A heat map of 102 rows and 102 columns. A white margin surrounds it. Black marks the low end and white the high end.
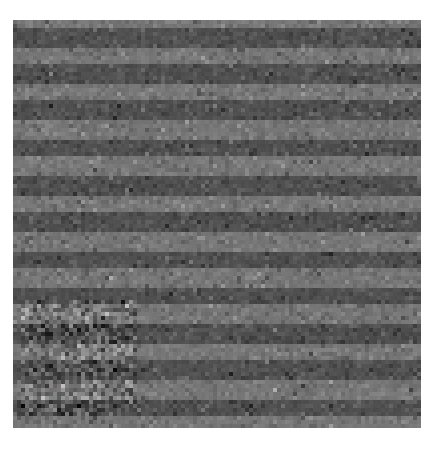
Odd patch: rougher, in the bottom left. Average level on the scale: 40%. Slope: none. Roughest part: bottom left. Stripes: horizontal, repeating 11 times.
